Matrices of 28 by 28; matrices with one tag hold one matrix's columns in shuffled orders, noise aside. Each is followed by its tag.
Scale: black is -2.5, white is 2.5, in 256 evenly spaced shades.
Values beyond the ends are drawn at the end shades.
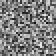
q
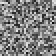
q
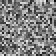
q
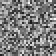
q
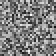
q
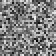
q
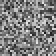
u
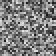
u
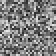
u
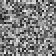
q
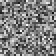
q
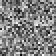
u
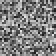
u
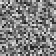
q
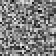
q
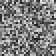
q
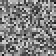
q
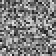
u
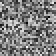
u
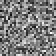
u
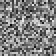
u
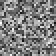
u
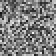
u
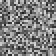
q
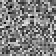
u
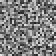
q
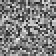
u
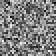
q
